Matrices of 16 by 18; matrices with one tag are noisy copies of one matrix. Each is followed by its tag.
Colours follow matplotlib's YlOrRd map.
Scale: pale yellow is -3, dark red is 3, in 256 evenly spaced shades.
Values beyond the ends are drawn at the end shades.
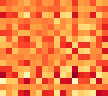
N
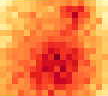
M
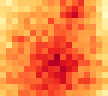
M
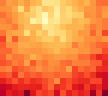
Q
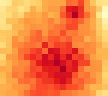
M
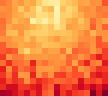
Q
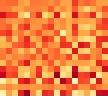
N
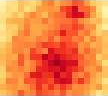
M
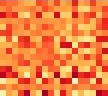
N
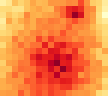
M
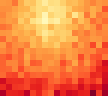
Q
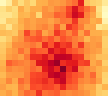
M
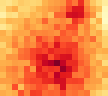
M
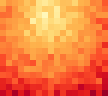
Q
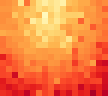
Q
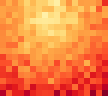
Q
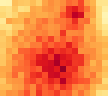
M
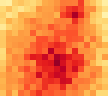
M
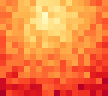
Q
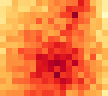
M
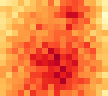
M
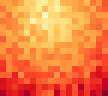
Q
